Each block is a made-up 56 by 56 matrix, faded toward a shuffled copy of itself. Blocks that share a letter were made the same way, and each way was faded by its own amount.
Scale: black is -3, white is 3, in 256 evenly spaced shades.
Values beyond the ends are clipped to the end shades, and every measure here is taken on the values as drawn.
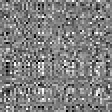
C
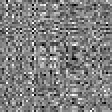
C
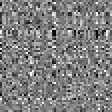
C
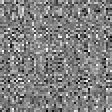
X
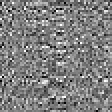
X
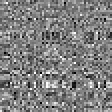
C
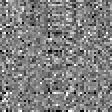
X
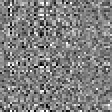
C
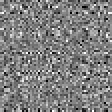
X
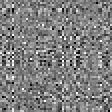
C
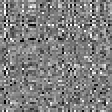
C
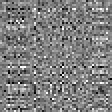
C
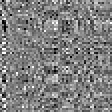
C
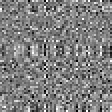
C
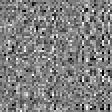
X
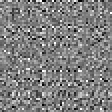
C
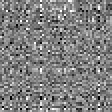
C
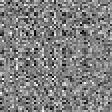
X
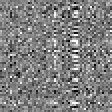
C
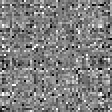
X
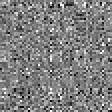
X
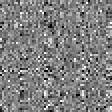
X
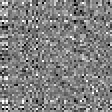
X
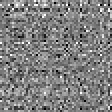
X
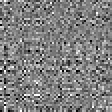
X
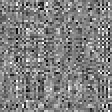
C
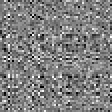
C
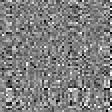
C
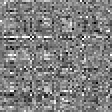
X
